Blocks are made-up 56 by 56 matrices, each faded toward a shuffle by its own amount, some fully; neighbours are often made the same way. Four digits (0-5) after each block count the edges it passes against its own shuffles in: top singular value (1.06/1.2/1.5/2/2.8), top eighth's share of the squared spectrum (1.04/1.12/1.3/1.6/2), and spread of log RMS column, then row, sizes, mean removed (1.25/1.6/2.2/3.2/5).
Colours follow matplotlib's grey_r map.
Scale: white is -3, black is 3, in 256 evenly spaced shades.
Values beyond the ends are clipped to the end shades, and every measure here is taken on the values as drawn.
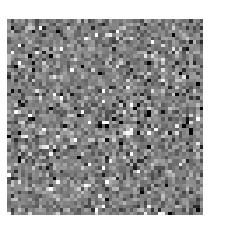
1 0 0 0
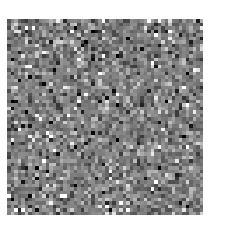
1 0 0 0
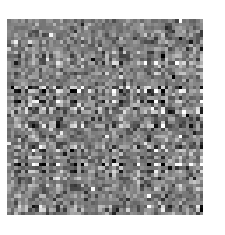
4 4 2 3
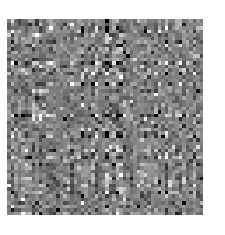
4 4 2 3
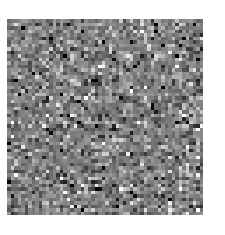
3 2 1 1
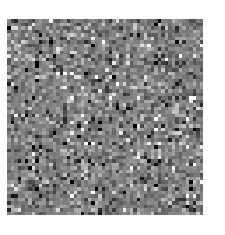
0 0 0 0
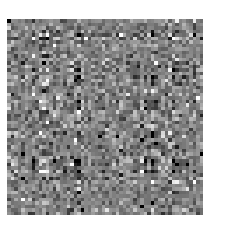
4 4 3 2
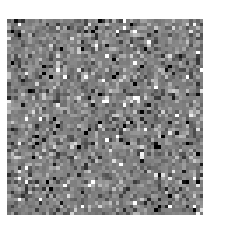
1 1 0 0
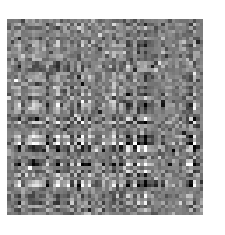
5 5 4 3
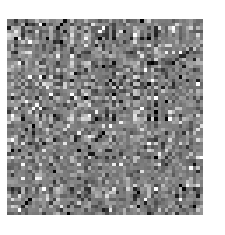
4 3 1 2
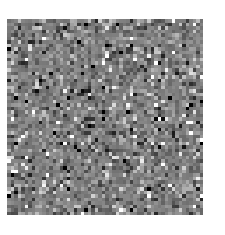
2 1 0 0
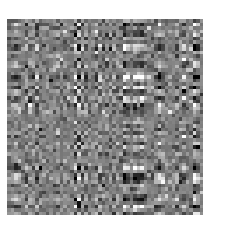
5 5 3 3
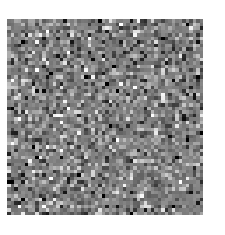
1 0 0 0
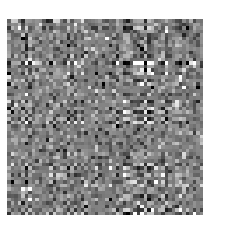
4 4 3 3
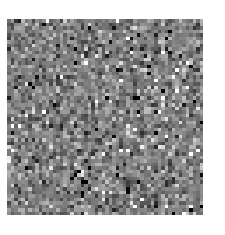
0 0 0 0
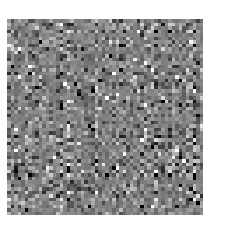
4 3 2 2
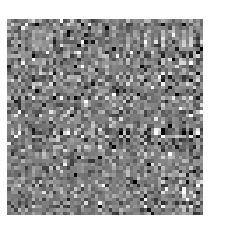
4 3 2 1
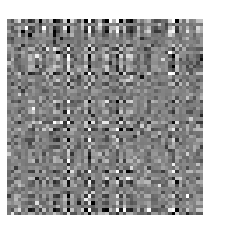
5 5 3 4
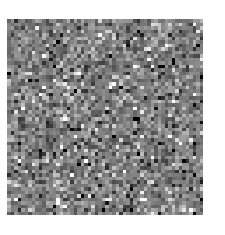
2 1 0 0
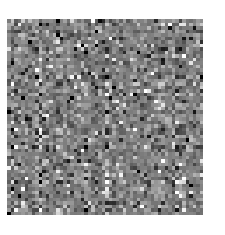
4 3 2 1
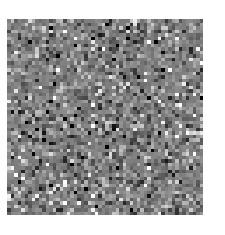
0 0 0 0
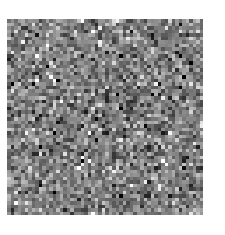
0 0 0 0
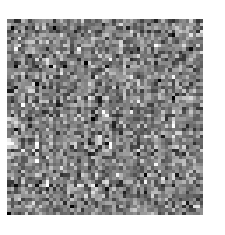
3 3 1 1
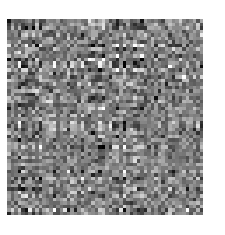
4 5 3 3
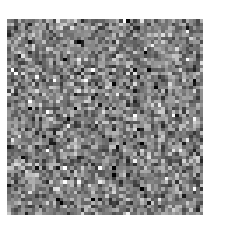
2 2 0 0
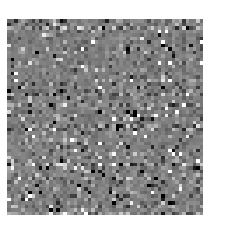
2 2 0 1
